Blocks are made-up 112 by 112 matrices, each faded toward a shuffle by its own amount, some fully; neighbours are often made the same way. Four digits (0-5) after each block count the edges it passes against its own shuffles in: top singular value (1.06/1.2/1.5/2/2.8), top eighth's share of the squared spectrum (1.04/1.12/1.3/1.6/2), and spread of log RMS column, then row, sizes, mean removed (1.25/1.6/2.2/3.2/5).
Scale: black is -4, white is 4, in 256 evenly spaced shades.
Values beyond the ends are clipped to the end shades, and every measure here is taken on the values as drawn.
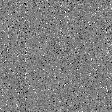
1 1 2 1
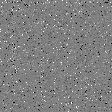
3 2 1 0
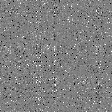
4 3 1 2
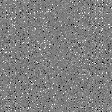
4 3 2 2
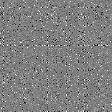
4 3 2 2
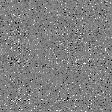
3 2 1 1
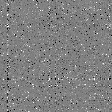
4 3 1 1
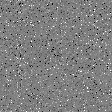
2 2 1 0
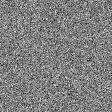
0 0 0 0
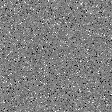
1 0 0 0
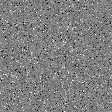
0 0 0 0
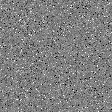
0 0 0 0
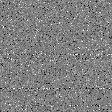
2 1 0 2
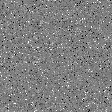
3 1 0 0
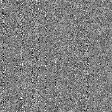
1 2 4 0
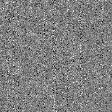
1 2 3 0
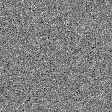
0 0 0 0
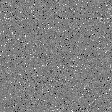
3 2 0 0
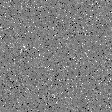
2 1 0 0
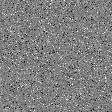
0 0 0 0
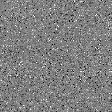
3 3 1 2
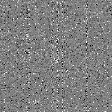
4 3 3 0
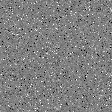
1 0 0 0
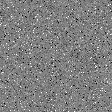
1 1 0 0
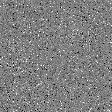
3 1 1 0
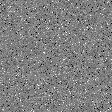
1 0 0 0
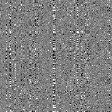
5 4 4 2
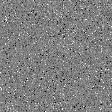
2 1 1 0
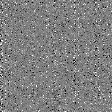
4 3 3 1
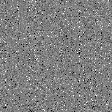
3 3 2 1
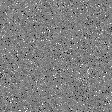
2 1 0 0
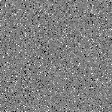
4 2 2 0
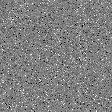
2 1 0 0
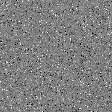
2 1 0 0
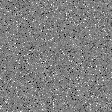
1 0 0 0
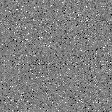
3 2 1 1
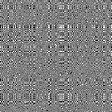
5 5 4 4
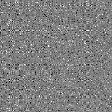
5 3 2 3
